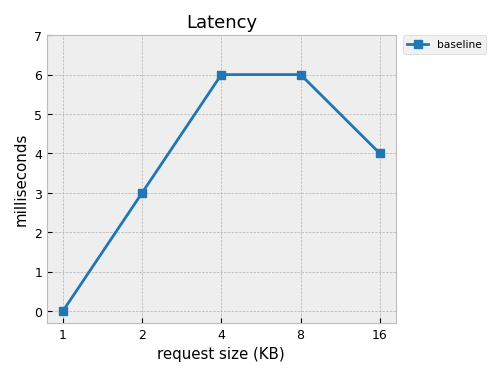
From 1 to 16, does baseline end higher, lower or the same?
higher
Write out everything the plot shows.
Title: Latency
x-axis: request size (KB), ticks 1 2 4 8 16
y-axis: milliseconds, ticks 0 1 2 3 4 5 6 7
Legend: baseline
Values:
baseline: 0 3 6 6 4
